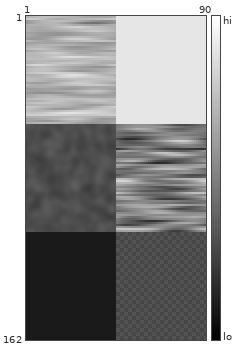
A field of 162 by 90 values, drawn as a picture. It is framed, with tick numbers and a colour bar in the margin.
It is made of 3 by 2 panels. Panel 1,1: high, streaked across. Panel 1,2: very high, flat. Panel 2,1: low, blotchy, faint in contrast. Panel 2,2: middling, streaked across, strong in contrast. Panel 3,1: very low, flat. Panel 3,2: low, checkered, faint in contrast.
